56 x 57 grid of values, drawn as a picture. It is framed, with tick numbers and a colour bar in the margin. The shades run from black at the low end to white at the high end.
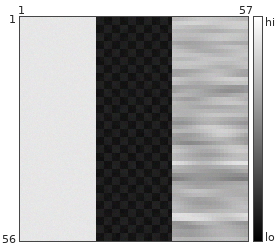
The table splits into one row of 3 panels. Panel 1,1: very high, flat. Panel 1,2: very low, checkered, faint in contrast. Panel 1,3: high, streaked across.
